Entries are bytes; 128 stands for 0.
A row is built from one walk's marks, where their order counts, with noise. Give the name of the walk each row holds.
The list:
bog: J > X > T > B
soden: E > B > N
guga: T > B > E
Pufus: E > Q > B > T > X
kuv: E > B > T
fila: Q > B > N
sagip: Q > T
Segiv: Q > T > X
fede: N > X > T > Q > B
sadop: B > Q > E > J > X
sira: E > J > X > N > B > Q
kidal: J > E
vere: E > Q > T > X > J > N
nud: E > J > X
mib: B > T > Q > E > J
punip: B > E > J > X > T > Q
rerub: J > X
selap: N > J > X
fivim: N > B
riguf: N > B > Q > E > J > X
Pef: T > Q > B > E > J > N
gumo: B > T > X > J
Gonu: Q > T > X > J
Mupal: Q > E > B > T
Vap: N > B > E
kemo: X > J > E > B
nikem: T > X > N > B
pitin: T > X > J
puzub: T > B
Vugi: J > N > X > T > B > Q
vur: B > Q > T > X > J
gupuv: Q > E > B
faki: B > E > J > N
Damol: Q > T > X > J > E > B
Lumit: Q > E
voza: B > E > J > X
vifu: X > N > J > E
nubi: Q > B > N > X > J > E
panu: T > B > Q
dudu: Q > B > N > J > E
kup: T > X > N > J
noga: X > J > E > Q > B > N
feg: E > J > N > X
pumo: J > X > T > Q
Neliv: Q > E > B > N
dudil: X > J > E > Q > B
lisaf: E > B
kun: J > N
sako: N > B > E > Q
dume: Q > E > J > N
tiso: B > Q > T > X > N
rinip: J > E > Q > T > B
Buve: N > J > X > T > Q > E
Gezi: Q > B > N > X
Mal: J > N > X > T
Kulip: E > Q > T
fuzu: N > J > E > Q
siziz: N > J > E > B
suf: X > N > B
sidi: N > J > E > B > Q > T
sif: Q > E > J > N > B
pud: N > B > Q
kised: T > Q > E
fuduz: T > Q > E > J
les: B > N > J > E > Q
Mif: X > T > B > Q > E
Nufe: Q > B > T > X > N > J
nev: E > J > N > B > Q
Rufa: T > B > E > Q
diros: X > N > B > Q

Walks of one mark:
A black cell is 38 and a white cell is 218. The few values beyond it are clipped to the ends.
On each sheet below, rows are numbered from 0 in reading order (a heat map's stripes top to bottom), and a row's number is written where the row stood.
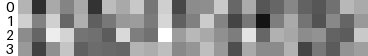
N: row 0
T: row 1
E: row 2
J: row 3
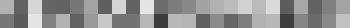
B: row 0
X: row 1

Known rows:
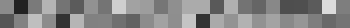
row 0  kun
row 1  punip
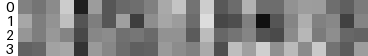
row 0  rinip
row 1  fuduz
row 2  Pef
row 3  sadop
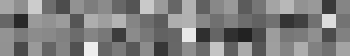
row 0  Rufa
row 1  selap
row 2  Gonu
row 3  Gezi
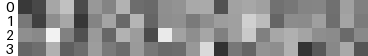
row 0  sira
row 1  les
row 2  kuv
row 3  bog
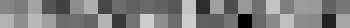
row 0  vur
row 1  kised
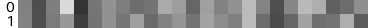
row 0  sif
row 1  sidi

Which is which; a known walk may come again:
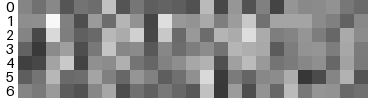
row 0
Nufe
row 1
kuv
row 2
Vap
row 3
riguf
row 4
sira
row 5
bog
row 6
vur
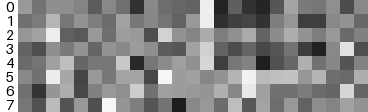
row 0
Gonu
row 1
pitin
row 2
guga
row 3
Mal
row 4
vere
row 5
lisaf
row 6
siziz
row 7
diros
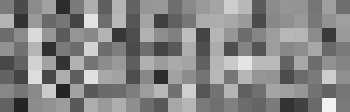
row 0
les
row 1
pud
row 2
Pufus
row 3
tiso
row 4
voza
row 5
suf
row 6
rinip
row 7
selap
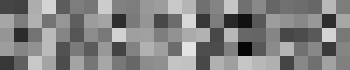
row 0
feg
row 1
Segiv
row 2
kun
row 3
fuduz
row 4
kemo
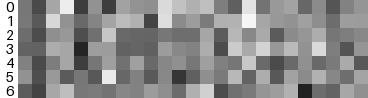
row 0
kidal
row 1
soden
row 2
nubi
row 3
sadop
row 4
sidi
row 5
Gezi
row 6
rerub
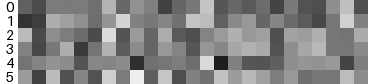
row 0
Vugi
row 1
vifu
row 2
fila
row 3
dudu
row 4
Damol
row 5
fivim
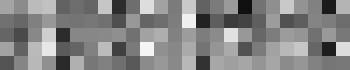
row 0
Kulip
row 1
pumo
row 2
nev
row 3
Lumit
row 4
punip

